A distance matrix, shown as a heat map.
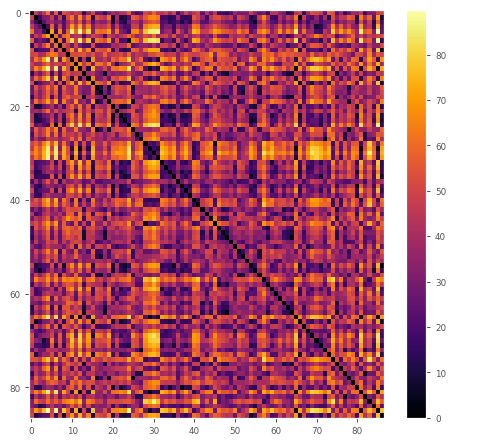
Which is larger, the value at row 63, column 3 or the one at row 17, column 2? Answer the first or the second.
the first
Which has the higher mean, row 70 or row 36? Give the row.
70
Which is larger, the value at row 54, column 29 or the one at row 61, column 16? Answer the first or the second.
the first
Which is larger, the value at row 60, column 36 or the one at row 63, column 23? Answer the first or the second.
the second
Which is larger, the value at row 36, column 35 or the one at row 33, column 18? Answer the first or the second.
the second
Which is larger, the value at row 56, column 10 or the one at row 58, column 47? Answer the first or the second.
the first
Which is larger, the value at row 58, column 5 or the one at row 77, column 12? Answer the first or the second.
the second
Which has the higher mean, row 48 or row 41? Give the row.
41
